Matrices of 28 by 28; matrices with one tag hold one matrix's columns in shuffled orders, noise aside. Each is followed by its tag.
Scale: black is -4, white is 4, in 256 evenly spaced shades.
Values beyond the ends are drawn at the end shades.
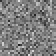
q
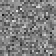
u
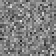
u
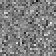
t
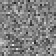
t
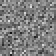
u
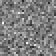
t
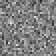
t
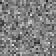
t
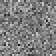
q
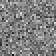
u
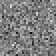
u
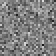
q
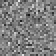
q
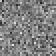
t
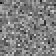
t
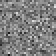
u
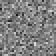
q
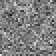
q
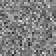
u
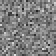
q
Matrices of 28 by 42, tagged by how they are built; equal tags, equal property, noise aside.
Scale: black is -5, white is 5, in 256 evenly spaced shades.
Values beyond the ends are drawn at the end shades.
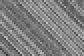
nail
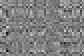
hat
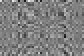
hat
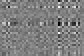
hat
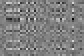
hat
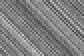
nail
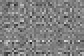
hat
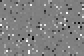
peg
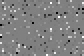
peg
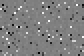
peg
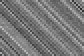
nail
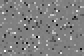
peg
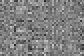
hat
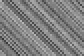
nail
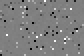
peg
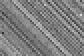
nail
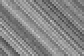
nail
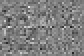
hat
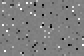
peg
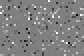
peg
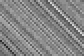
nail
